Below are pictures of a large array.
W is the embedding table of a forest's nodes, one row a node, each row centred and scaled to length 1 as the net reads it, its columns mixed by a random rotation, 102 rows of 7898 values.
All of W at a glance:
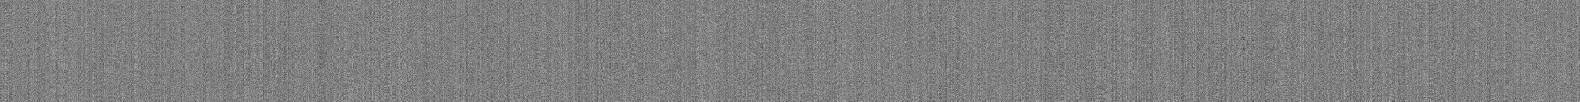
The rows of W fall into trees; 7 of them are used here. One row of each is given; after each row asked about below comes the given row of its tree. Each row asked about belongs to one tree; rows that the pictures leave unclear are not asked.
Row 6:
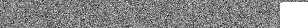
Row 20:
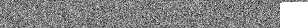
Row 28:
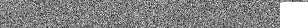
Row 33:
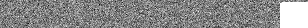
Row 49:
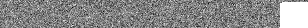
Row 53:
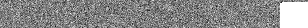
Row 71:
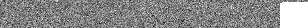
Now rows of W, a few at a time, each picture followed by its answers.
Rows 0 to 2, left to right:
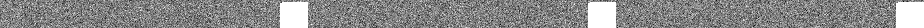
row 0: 53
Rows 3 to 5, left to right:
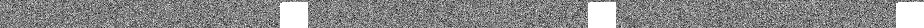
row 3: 53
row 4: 33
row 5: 20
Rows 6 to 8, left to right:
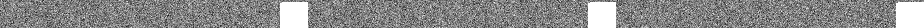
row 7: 6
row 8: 20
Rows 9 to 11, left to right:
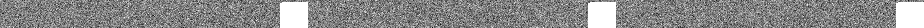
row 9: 71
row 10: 53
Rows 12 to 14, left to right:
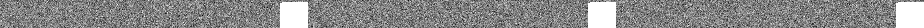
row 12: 20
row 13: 20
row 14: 49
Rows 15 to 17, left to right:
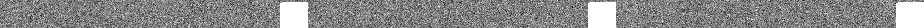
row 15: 28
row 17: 53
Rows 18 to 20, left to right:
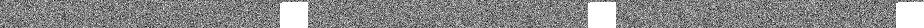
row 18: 20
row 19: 28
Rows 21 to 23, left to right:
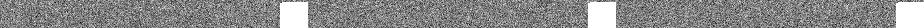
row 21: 53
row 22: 49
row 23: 71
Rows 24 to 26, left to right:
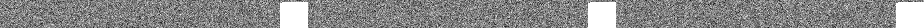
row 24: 28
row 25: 49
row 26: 71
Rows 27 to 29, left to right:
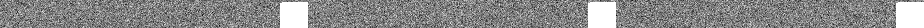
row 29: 6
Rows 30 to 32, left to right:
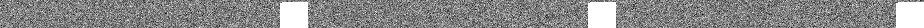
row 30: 20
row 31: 6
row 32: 49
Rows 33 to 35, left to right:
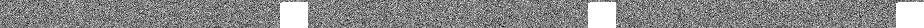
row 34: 28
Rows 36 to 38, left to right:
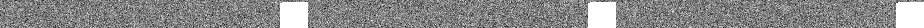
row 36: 6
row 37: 49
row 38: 53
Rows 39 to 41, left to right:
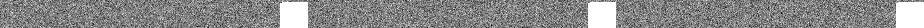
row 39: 49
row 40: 33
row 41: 20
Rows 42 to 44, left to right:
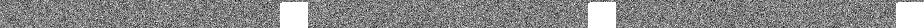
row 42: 20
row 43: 28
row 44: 33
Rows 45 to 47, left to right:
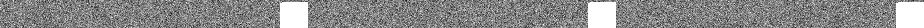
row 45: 6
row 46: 33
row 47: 28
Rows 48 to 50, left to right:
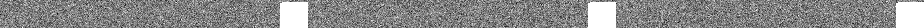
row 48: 49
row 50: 53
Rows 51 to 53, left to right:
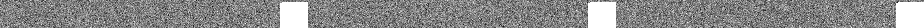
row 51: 6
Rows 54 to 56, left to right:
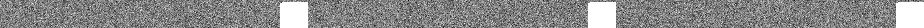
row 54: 53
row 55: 20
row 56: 28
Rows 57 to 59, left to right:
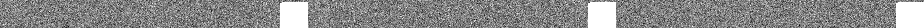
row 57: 28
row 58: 53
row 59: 33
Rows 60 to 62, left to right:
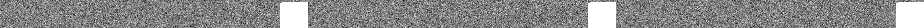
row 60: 20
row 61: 33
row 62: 20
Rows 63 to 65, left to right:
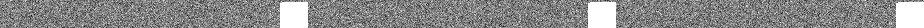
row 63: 28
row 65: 20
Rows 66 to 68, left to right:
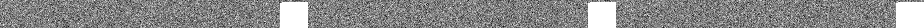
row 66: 28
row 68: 28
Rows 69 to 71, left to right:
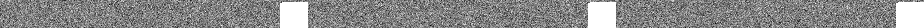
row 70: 49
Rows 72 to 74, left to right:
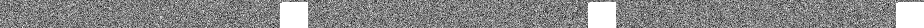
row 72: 49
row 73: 33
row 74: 6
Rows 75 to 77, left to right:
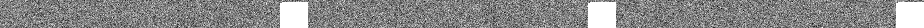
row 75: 28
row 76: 53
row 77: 49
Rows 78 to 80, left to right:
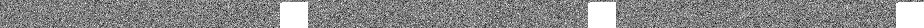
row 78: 33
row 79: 28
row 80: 71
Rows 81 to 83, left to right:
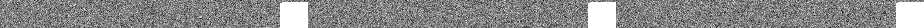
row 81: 49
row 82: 33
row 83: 33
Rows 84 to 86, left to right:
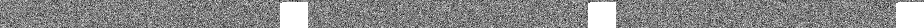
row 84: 28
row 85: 53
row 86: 20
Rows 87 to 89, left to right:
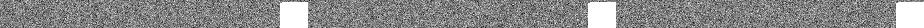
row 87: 6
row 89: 33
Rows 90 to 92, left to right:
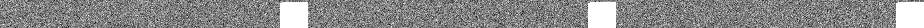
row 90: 28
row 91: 20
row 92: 28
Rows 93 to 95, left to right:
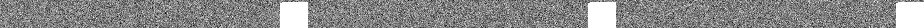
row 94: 20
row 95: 49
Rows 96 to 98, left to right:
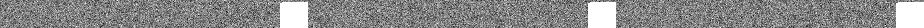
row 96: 33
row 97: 20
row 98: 20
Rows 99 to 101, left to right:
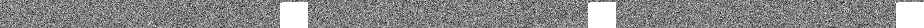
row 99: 28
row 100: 33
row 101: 33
